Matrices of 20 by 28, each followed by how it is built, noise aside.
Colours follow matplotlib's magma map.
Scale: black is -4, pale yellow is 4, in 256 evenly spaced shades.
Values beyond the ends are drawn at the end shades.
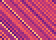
Toeplitz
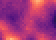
smooth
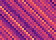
Toeplitz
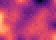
smooth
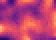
smooth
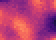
smooth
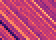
Toeplitz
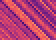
Toeplitz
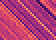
Toeplitz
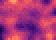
smooth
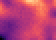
smooth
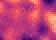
smooth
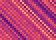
Toeplitz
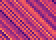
Toeplitz
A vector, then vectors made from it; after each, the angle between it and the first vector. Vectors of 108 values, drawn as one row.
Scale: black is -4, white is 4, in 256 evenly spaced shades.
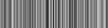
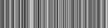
partly opposed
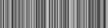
nearly opposite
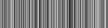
partly aligned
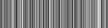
partly aligned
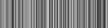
nearly opposite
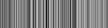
partly aligned
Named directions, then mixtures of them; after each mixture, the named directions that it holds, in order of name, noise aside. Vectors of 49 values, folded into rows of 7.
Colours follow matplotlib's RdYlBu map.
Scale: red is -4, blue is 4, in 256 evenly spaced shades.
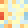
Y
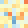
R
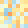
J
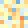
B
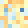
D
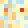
D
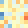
Y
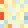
Y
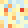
D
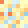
J, Y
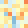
R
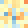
D, R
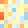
Y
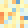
B, Y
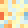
Y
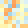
J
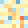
B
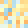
J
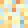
B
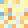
J, Y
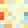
Y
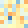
B, J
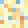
B
